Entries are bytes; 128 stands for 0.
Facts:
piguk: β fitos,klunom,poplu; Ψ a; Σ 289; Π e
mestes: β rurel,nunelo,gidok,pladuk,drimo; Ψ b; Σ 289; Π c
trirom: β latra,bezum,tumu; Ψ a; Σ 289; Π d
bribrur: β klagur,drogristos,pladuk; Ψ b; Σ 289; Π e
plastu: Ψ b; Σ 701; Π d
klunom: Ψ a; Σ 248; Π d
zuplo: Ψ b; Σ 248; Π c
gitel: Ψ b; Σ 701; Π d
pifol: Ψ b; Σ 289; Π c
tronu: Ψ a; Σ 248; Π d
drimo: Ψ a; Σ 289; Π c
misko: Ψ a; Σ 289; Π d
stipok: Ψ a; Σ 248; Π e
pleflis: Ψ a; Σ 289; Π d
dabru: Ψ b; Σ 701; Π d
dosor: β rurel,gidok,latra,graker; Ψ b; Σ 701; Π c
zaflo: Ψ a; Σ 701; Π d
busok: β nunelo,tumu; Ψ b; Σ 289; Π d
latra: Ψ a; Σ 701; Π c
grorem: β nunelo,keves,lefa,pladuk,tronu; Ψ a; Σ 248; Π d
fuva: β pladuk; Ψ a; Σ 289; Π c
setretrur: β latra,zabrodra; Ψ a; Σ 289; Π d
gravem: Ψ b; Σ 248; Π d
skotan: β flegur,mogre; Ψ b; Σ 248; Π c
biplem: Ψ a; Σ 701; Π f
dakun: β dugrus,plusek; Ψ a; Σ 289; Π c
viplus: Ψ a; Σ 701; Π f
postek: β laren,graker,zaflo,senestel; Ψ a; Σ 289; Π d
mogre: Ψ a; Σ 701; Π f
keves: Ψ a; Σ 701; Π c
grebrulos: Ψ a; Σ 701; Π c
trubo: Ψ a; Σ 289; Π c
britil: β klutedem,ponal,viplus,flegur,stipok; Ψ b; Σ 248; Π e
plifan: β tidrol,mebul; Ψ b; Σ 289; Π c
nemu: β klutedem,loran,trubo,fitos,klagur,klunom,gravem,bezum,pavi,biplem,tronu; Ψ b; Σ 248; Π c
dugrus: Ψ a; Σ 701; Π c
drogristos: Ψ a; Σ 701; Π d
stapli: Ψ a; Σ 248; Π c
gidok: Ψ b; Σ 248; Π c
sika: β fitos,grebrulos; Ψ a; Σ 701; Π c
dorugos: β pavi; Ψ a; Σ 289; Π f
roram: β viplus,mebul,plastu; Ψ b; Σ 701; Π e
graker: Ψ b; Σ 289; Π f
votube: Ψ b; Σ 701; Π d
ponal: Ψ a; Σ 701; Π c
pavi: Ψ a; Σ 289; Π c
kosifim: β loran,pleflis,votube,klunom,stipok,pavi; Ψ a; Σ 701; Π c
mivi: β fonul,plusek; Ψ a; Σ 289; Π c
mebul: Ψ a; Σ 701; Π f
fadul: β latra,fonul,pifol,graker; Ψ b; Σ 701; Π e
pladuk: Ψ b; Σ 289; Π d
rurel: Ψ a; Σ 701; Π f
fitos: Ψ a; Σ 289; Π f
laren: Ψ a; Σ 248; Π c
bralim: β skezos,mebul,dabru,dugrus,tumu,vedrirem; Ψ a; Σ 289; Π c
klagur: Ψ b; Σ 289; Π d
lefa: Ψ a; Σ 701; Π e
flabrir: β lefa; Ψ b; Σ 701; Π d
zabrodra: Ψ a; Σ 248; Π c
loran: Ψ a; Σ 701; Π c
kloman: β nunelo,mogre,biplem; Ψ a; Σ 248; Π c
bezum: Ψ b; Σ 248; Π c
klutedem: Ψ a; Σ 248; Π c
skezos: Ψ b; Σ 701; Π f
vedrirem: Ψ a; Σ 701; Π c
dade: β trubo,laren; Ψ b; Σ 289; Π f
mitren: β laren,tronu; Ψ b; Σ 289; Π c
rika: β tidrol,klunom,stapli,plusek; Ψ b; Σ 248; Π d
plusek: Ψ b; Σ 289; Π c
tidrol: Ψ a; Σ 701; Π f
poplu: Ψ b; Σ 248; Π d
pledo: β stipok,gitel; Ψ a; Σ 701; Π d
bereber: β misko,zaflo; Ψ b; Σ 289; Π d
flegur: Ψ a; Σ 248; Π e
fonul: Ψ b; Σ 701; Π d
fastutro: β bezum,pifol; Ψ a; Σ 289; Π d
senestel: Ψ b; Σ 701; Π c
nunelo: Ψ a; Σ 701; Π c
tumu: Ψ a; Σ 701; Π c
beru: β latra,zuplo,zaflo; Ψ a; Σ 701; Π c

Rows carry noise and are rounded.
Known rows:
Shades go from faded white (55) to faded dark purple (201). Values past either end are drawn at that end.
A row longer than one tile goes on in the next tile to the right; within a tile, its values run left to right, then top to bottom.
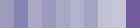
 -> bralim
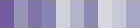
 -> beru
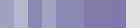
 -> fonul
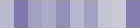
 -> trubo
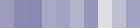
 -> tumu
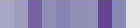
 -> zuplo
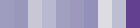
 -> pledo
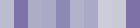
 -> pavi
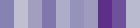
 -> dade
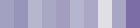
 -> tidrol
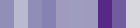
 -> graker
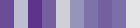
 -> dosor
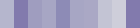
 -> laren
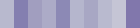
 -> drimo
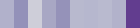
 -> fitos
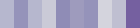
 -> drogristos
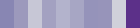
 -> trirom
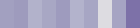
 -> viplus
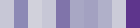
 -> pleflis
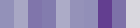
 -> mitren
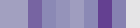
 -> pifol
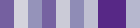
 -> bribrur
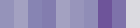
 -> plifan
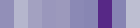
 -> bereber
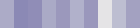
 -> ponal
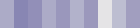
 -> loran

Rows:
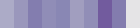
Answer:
plusek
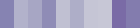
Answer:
lefa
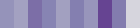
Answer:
skotan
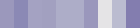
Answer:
kosifim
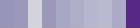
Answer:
dorugos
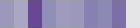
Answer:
senestel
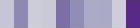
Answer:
tronu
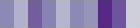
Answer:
mestes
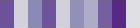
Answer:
roram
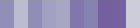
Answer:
flabrir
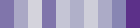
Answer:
piguk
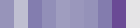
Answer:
skezos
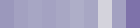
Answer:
rurel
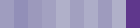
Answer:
fuva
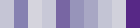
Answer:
klunom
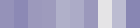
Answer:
sika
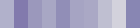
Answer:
zabrodra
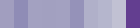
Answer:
kloman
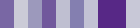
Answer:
britil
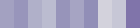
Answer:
zaflo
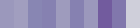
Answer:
nemu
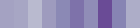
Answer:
rika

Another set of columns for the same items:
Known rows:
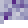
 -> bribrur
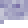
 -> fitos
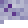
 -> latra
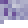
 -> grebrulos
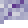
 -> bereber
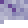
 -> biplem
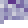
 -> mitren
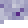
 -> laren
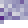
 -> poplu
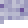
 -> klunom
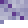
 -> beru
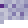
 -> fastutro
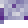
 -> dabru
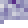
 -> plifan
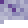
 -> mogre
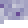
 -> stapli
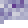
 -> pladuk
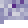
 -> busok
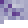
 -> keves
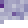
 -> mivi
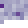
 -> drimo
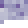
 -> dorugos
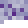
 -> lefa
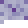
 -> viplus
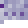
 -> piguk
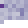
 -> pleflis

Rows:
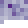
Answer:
rurel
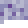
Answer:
drogristos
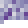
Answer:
britil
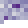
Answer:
dade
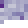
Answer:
bralim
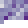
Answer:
fadul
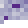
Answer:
graker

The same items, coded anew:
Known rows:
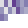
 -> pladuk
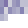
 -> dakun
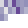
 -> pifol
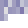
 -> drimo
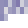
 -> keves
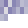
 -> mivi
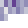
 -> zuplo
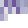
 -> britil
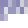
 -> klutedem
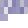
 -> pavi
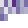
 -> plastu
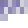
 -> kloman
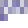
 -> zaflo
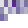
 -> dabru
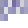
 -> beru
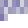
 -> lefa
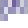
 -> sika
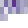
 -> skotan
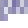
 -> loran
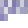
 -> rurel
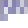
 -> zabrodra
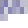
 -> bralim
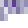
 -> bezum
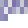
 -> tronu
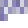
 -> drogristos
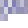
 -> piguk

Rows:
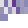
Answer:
bereber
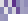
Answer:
busok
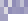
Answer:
fitos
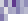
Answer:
senestel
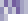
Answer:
mestes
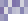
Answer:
pledo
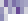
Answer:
plusek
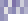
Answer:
latra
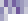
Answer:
plifan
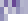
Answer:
dosor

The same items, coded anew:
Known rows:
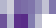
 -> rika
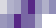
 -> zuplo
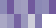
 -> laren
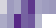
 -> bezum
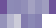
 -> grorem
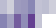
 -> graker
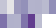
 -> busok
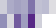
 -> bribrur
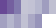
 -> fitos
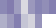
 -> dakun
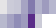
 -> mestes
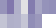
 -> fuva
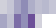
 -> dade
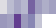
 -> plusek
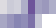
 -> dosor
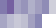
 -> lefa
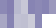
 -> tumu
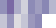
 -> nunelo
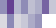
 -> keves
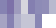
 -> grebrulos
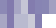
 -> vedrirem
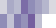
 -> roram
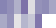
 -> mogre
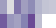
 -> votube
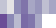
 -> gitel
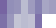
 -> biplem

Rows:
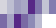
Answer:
nemu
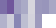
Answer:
piguk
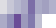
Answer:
pifol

